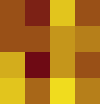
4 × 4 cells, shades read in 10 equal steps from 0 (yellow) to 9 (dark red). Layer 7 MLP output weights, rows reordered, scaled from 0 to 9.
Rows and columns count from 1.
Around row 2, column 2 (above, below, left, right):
8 9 6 3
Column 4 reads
6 4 6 4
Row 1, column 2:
8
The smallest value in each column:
1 5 0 4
